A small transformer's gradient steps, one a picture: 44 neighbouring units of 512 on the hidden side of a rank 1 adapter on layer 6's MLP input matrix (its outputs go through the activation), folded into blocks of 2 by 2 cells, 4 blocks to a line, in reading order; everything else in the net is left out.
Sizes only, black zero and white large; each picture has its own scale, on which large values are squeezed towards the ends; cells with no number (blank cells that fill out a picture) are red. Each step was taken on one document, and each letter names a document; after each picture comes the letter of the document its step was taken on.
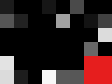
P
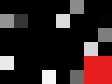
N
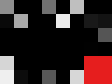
P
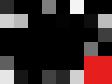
P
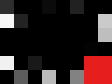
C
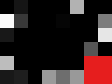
C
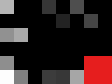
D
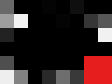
C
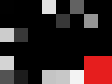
D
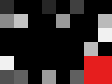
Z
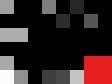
D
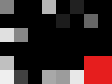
D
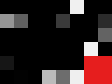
N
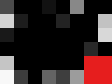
C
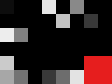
D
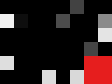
N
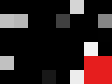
N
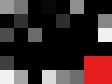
C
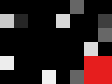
N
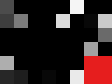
P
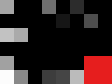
D
